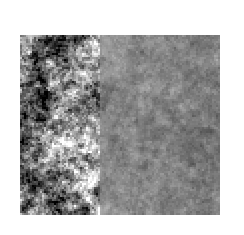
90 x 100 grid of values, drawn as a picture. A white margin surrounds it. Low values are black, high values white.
The right part is calmer, past a seam about 40% of the way across. The distribution is heavy-tailed on both sides. No overall slope runs across the table. There are no regular stripes. Neither half mirrors the other. The texture is blotchy.
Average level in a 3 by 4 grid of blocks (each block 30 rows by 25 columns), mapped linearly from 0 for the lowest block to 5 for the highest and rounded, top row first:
0543 | 2432 | 1532
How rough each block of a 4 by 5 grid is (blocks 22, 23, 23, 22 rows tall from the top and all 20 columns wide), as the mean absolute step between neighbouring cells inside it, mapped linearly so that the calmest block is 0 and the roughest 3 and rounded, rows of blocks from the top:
3 3 0 0 0
3 3 0 0 0
3 3 0 0 0
3 3 0 0 0
